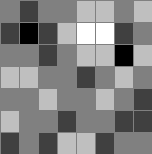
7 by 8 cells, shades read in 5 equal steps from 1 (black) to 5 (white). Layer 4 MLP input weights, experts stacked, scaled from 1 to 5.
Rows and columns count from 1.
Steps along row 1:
down up same up same down up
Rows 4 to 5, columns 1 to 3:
4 4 3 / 3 3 4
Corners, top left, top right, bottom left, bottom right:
3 4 2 3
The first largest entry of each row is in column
5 5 5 1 3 1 4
